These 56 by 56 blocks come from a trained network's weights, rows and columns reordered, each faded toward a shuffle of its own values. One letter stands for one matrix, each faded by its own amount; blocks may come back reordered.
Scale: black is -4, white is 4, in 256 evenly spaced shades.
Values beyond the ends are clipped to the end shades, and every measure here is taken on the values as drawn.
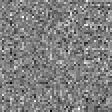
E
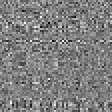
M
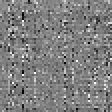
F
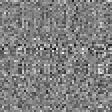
M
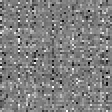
F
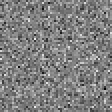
E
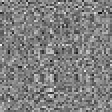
M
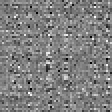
F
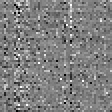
F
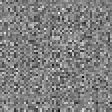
M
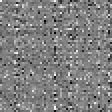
F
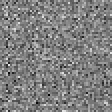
E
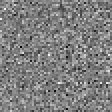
E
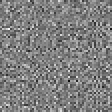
M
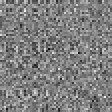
M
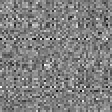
M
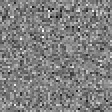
E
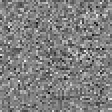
E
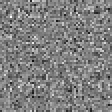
E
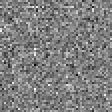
E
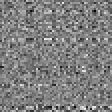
M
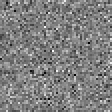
E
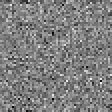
E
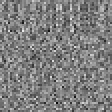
M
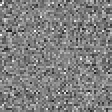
E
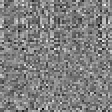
M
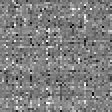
F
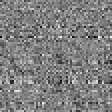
M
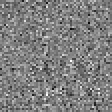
E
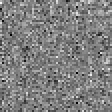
E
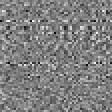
M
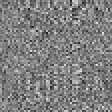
M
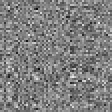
M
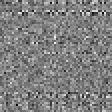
M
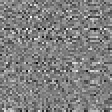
M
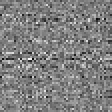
M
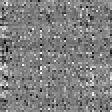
F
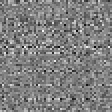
M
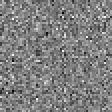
E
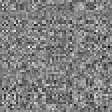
M
